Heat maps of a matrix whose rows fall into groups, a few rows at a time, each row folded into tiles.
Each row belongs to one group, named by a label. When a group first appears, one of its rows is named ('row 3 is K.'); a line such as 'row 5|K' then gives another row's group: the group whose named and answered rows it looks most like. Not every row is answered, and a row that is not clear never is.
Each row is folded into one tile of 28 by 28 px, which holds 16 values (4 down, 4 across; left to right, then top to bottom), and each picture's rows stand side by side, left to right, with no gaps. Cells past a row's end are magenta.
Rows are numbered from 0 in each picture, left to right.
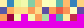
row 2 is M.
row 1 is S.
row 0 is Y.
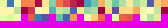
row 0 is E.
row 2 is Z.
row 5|E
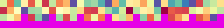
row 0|M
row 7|Y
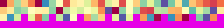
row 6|M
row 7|Z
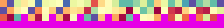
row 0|Y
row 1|Y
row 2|Y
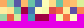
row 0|E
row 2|S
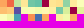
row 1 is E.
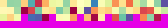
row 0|E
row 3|Y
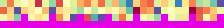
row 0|S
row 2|Y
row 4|E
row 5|S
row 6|E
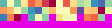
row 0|M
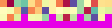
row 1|S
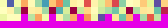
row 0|E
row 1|E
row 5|E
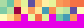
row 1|S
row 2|Z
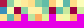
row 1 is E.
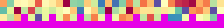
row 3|E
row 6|Z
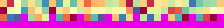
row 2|M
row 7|M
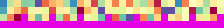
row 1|E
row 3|S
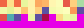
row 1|Z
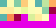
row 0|M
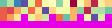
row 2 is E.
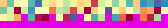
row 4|M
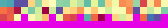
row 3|M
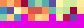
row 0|Z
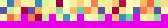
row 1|Y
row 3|S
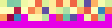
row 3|S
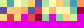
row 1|Y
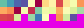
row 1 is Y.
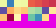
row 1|Z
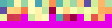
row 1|E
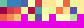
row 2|S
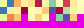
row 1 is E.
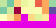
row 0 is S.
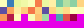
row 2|M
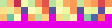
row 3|Z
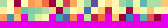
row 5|M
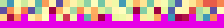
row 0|Y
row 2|S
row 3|M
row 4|E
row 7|Z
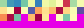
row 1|Y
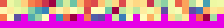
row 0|Y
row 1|Z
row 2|M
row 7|Y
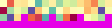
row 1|Y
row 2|M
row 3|S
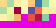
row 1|Y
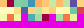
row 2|E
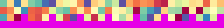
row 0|M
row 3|S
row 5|Z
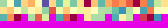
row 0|M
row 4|Z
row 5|Y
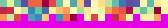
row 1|Z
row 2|M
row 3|S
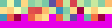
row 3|M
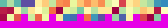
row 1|S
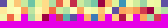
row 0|S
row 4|Y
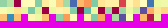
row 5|Y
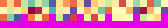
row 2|Z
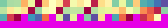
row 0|M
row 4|M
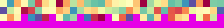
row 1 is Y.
